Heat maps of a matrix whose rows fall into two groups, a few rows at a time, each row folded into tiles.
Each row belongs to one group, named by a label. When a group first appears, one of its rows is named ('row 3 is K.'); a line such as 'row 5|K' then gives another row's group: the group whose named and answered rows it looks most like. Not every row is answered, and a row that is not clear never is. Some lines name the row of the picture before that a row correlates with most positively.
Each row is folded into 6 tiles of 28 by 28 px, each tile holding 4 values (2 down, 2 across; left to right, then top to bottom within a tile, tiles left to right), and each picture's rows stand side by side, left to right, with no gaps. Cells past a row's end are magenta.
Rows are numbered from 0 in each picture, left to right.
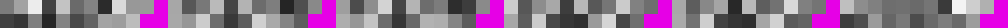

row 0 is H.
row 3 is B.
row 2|B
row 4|B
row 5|H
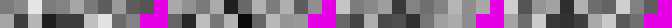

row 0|B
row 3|B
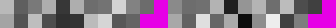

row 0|B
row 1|B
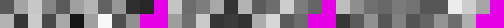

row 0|B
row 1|B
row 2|H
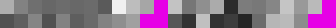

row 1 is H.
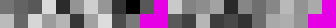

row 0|B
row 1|H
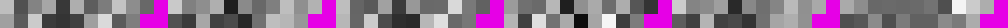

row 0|B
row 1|H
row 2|B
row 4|H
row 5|H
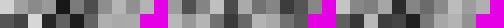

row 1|B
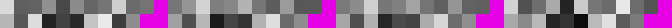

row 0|B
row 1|B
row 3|B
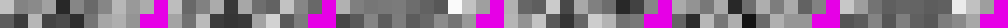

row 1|B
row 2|H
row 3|B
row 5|H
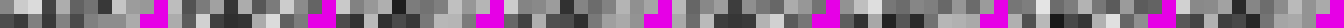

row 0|H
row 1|B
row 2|H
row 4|B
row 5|H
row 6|B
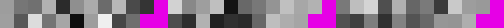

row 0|B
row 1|H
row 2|H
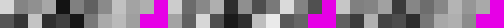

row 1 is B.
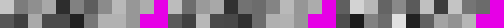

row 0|H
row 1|H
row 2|H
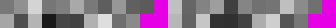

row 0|B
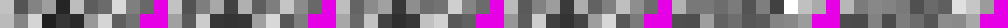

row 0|B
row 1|B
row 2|B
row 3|B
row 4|H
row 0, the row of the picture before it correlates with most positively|1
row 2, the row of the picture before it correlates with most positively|1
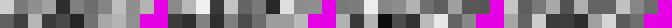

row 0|H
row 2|B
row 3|B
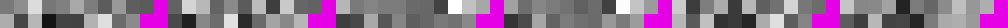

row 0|B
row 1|H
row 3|H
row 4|B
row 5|H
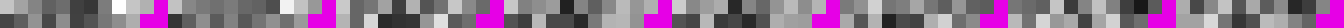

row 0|H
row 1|H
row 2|B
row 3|H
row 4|H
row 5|B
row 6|B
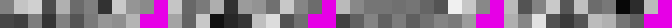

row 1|B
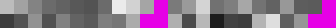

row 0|H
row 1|B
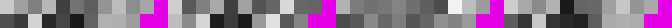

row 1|B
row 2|H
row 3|H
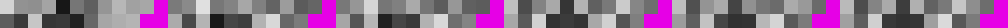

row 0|H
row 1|B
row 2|B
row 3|B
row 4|B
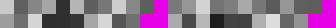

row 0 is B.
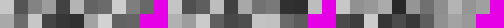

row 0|B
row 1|B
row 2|H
